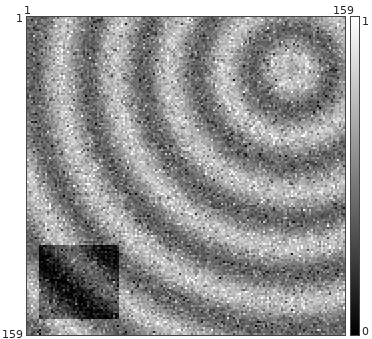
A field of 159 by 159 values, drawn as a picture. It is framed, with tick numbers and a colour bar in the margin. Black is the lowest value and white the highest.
Ninth with the lowest average: bottom left. Rings: centred on the top right. Mirror symmetry: none. Odd patch: lower, in the bottom left.
